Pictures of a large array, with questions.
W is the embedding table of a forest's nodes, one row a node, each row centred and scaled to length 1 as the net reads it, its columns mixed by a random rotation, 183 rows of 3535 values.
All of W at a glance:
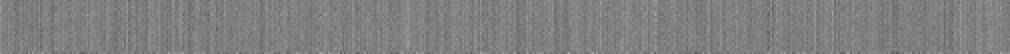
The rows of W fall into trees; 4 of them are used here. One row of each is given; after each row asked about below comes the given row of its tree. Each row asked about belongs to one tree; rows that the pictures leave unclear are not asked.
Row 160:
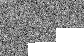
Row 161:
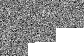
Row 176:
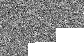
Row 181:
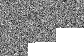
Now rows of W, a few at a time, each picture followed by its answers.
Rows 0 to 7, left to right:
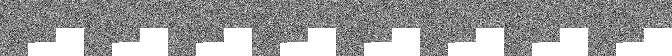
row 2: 176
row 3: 161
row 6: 176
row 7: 161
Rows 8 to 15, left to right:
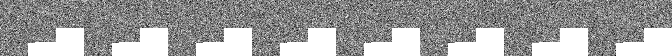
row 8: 161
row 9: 160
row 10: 160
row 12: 176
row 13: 181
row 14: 161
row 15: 160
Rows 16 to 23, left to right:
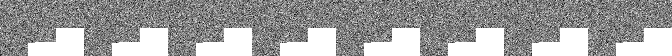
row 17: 161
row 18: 176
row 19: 176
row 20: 161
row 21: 176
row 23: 161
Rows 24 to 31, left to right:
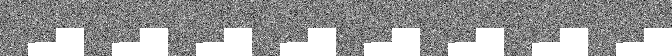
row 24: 160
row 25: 176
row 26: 160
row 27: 176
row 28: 160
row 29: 160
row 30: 176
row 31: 160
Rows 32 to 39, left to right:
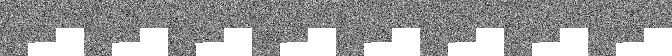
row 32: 176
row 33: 176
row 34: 160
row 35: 161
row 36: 160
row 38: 176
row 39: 176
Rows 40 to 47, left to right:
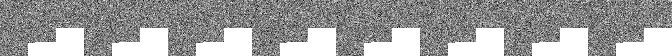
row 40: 176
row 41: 161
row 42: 181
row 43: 161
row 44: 176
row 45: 161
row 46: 161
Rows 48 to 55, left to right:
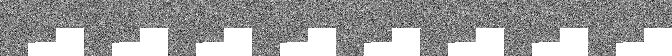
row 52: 181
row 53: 161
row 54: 161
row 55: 181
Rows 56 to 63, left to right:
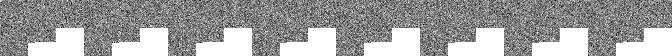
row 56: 176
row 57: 176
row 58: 160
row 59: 160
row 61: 160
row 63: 161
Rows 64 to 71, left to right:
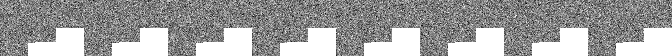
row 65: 181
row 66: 176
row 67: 161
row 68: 161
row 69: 176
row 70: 176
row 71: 176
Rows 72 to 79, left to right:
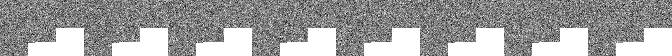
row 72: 181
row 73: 161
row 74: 176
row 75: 161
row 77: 161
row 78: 181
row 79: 176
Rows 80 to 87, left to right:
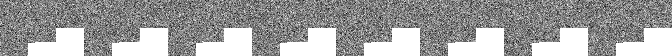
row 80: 181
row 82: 176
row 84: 161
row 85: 161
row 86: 160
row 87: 176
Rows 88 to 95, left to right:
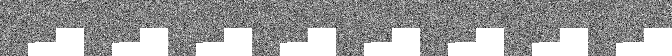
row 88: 161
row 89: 176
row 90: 181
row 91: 176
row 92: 160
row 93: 160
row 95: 176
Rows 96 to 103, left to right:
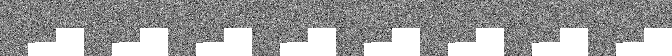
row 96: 161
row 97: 181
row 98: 160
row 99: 176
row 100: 160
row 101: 176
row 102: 160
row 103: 160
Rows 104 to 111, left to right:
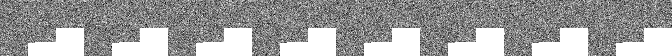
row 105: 176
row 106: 161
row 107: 160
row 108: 161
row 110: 160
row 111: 160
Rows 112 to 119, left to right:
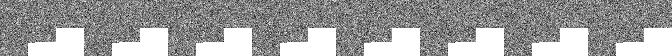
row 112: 161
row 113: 181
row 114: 176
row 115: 161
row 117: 161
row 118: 161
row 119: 160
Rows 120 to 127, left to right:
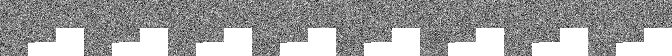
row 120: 161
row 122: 161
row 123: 181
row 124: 160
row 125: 161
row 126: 160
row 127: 181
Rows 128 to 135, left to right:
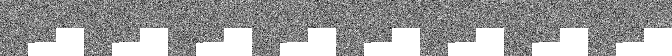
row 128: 160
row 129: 161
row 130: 161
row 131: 181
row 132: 160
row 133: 161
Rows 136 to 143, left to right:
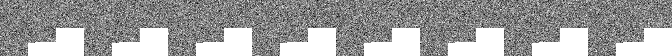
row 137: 161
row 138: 160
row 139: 181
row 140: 161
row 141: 176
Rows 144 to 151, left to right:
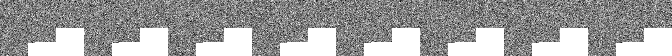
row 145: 160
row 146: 160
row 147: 161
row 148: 181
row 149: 160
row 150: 161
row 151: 160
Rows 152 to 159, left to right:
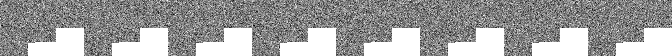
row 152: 176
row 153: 160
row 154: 181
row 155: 176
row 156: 161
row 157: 161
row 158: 160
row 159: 181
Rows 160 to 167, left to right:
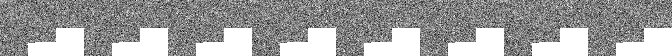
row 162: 161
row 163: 160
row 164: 161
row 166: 160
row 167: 161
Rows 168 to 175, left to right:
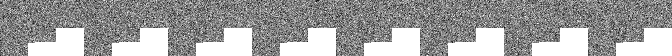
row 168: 161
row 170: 161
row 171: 181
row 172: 161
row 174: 160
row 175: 161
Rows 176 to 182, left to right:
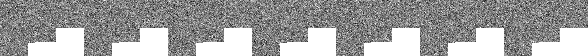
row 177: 161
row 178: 160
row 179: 160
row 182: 176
